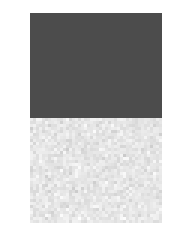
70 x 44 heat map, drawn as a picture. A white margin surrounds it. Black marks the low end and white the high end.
The table splits into 2 rows of 1 panel. Panel 1,1: low, flat. Panel 2,1: very high, fine-grained, faint in contrast.
